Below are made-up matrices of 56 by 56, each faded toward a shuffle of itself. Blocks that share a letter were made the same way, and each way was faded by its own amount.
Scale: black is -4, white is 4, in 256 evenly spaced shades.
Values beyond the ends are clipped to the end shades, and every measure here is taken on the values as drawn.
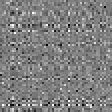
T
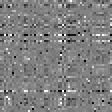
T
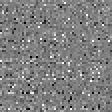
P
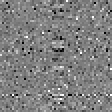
P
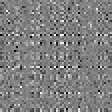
T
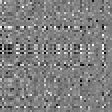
T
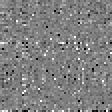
P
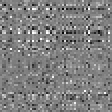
T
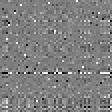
T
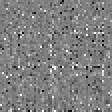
P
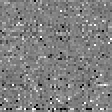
P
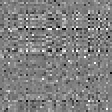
T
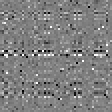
T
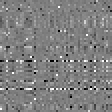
T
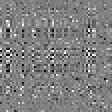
T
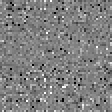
P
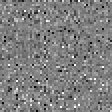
P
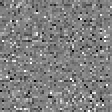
P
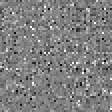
P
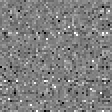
P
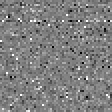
P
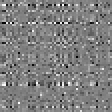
T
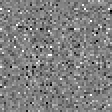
P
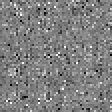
P
